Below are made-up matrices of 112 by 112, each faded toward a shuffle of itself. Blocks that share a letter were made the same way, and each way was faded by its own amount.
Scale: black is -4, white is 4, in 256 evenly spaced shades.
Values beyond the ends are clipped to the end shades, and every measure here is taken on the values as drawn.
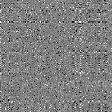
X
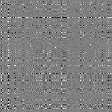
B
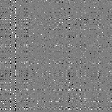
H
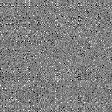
X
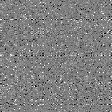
X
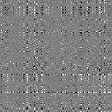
H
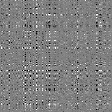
H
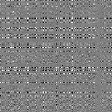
B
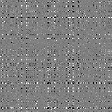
H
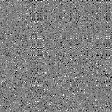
X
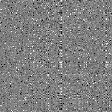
X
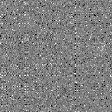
X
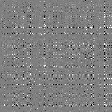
H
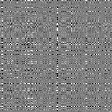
B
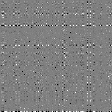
H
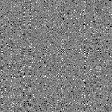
X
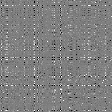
H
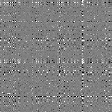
H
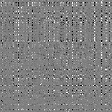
H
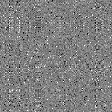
X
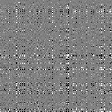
H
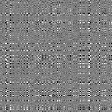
B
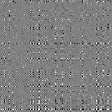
H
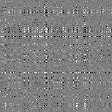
H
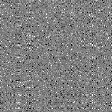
X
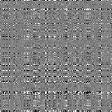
B
